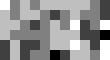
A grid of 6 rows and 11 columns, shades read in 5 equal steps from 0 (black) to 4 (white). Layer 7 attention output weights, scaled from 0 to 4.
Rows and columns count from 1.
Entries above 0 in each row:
11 11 11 10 11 10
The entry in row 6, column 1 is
1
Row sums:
29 24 27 22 26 22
